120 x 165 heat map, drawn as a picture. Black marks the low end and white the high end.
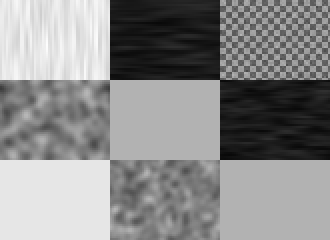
The table splits into 3 rows of 3 panels. Panel 1,1: very high, streaked downward, faint in contrast. Panel 1,2: very low, streaked across, faint in contrast. Panel 1,3: middling, checkered, strong in contrast. Panel 2,1: middling, blotchy. Panel 2,2: high, flat. Panel 2,3: very low, streaked across, faint in contrast. Panel 3,1: very high, flat. Panel 3,2: middling, blotchy. Panel 3,3: high, flat.
